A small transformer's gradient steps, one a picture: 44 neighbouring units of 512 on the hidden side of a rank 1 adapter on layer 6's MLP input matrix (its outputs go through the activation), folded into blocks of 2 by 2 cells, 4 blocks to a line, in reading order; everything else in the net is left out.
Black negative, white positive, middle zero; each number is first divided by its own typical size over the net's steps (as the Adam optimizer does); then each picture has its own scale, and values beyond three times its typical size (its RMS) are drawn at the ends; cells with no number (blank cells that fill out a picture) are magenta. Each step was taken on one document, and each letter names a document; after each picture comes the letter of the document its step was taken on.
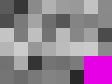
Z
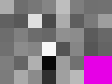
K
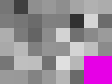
Z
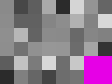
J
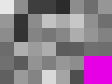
K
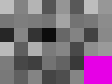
J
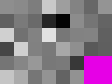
J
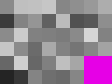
J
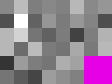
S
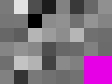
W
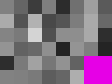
K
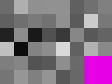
W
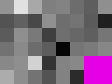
W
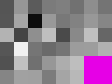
W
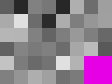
S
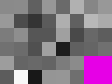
K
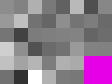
S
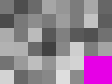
Z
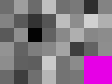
W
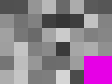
Z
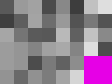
J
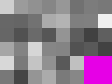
S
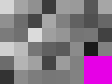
J
